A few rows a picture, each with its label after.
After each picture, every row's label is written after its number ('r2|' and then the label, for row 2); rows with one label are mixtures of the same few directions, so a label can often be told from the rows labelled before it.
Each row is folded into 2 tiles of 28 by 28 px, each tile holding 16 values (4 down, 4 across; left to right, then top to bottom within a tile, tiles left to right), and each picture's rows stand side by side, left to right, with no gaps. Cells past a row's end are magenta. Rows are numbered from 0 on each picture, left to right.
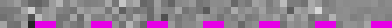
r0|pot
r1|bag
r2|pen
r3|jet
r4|pen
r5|jet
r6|pot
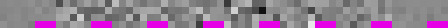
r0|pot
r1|bag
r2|bag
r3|pot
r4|jet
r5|pot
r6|pen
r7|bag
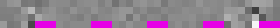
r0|pot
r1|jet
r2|bag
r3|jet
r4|pot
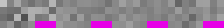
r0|bag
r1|bag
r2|pen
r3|pen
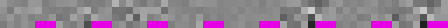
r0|jet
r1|pot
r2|bag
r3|pot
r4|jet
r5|pot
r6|pen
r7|pot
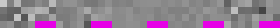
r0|bag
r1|pot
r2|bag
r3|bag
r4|jet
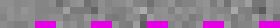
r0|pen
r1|jet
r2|pot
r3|pen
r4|jet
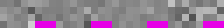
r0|pot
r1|pot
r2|jet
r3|bag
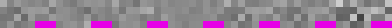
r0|bag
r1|pot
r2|jet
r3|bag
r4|bag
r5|bag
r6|bag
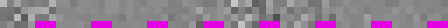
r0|bag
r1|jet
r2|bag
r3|pot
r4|pen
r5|pen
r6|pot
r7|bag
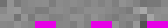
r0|bag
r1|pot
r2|pot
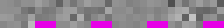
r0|pot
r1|bag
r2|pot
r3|bag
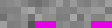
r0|pot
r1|bag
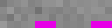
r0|jet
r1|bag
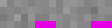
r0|bag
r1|jet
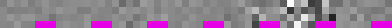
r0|pen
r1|pot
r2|pen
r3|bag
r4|pot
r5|pen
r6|bag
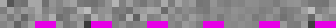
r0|pen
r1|pot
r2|bag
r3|pen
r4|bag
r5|pot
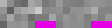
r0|jet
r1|jet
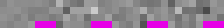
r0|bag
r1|jet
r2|pot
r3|jet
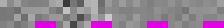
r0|bag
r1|pen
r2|pen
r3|bag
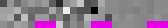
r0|bag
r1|jet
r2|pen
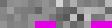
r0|jet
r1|bag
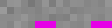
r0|pen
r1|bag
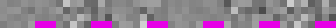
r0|pot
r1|pen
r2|pot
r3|pot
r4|jet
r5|pen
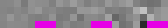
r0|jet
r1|bag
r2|pot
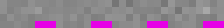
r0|jet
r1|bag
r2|bag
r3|jet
